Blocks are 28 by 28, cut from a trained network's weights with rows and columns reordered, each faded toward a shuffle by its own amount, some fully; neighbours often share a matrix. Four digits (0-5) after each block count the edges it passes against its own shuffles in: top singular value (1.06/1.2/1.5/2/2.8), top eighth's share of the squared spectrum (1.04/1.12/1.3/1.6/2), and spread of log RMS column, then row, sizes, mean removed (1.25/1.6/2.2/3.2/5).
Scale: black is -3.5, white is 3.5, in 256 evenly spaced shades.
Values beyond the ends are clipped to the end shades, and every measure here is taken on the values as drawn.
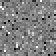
0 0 1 0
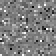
0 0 0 0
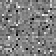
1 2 1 0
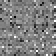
2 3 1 0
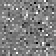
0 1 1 0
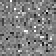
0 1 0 0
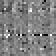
3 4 0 2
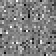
2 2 0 1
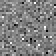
0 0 1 0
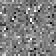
0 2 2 0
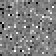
0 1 0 0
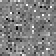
1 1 0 0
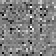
2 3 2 0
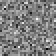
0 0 0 0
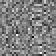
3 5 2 0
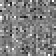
2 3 0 2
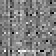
2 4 0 2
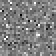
1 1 0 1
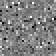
0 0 0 1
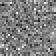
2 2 0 0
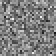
0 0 0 0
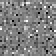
0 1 0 0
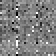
2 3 2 0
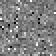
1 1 1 0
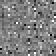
1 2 1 0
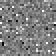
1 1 0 0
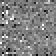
2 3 1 0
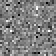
1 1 1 0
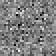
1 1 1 0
